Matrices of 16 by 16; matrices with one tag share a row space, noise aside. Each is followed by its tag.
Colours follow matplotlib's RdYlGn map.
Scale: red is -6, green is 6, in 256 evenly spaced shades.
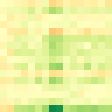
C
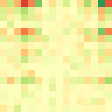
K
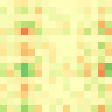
K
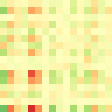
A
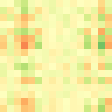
K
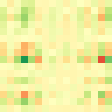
K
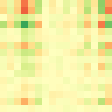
K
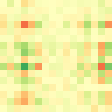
K
